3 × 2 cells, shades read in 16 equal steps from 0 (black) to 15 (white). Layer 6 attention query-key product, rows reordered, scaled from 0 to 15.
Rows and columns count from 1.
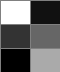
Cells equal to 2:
0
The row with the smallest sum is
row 2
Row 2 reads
3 6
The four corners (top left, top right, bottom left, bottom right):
15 1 0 10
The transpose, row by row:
15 3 0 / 1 6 10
